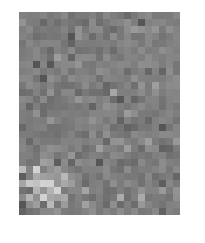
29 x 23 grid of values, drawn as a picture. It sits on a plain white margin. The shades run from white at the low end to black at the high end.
Odd rows or columns: none. Dips: one, in the bottom left. Odd patch: rougher, in the bottom left. Histogram: skewed, a long tail of low values. Roughest part: bottom left.
